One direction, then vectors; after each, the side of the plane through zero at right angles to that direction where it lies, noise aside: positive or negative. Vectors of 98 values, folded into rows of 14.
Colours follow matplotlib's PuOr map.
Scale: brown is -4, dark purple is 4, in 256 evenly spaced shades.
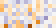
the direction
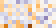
positive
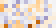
positive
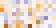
positive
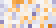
negative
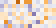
negative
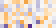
negative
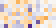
negative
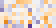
negative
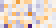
negative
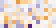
negative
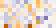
positive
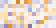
negative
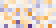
negative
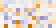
positive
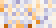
positive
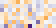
negative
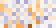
positive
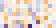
negative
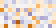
positive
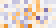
positive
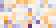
negative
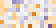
positive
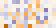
positive
